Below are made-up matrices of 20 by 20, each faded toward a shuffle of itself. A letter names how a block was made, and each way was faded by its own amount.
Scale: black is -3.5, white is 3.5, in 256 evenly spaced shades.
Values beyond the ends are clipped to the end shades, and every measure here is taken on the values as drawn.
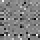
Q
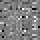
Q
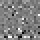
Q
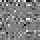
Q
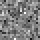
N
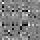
Q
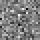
N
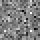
N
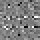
Q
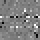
Q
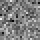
N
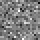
N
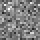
N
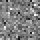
N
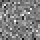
N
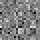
Q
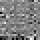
Q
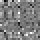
Q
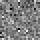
N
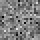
N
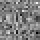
Q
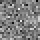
N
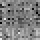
Q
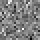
N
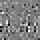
Q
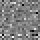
Q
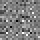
Q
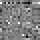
Q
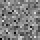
N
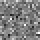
N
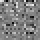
Q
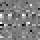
Q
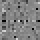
Q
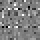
Q
